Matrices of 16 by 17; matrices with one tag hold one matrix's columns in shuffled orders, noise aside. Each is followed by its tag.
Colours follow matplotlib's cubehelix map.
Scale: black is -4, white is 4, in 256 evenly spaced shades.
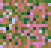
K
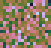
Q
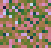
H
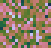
Q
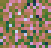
Q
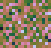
K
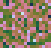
Q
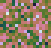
Q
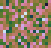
Q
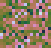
H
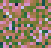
Q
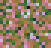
H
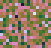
Q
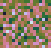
K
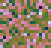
H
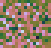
K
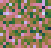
H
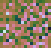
K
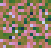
K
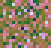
H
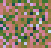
K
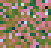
H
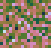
K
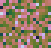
H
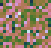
Q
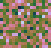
H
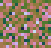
K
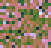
H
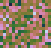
Q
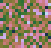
H
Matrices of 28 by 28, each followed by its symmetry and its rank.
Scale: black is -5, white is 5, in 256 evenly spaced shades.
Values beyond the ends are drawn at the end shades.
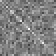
symmetric, rank five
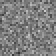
neither, full rank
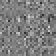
neither, rank five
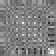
symmetric, rank three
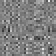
neither, rank five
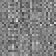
neither, rank five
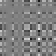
symmetric, rank one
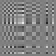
symmetric, rank one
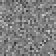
antisymmetric, full rank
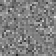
antisymmetric, full rank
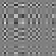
symmetric, rank one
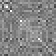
symmetric, rank five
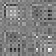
symmetric, rank three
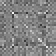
symmetric, rank five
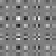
symmetric, rank one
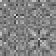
symmetric, rank three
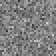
neither, full rank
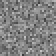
neither, full rank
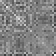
symmetric, rank five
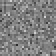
antisymmetric, full rank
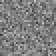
antisymmetric, full rank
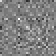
symmetric, rank three
